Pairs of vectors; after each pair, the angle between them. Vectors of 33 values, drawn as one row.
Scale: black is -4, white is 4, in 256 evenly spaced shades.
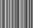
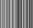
partly aligned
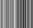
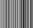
partly aligned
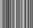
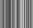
partly aligned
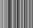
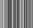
nearly parallel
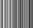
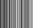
partly opposed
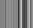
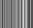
partly opposed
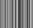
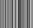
nearly parallel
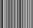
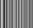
partly opposed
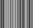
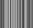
nearly parallel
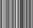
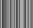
nearly opposite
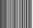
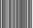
partly aligned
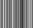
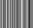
partly opposed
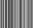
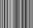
nearly opposite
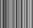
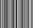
partly aligned
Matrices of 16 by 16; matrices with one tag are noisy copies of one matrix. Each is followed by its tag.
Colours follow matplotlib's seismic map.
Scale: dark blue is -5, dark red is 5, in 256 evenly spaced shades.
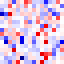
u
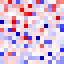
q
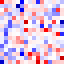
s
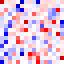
s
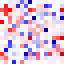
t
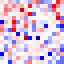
q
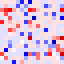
t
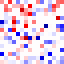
q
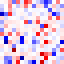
u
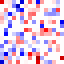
s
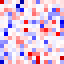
s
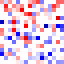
q
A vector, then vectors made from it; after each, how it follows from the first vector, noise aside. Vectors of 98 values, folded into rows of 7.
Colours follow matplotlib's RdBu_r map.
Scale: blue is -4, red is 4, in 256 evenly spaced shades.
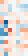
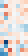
wrapped around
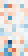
wrapped around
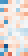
wrapped around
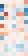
wrapped around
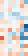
wrapped around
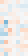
shrunk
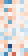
wrapped around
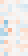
shrunk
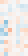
shrunk
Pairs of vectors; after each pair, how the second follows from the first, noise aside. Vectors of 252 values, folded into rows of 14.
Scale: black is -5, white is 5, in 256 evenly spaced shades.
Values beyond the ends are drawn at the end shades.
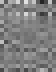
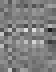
wrapped around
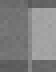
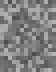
shuffled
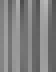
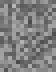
shuffled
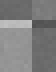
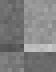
reversed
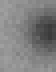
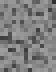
shuffled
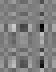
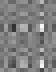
negated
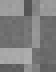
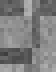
negated
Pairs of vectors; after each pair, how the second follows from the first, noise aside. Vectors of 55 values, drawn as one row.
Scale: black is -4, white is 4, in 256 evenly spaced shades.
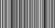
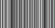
copied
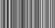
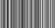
copied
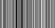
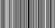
shuffled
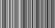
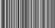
shuffled
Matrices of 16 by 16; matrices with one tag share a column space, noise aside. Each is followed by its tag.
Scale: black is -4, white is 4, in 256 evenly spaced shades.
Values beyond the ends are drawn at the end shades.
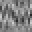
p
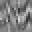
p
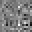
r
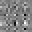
r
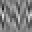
p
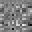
r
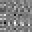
r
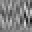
p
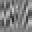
p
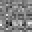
r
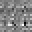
r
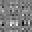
r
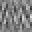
p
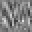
p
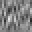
p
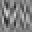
p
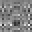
r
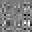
r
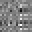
r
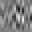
p
